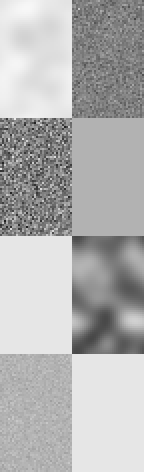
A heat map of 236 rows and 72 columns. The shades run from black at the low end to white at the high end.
It is made of 4 by 2 panels. Panel 1,1: very high, smooth, faint in contrast. Panel 1,2: middling, fine-grained. Panel 2,1: middling, fine-grained, strong in contrast. Panel 2,2: high, flat. Panel 3,1: very high, flat. Panel 3,2: middling, smooth, strong in contrast. Panel 4,1: high, fine-grained, faint in contrast. Panel 4,2: very high, flat.
